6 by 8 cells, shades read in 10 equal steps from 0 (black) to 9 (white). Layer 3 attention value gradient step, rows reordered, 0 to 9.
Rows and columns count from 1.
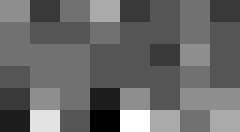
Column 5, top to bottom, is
2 3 3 3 5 9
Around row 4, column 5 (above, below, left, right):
3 5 3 3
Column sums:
19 26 22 17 25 20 26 22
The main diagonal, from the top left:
5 3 4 3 5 6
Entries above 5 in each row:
1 0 0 0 0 4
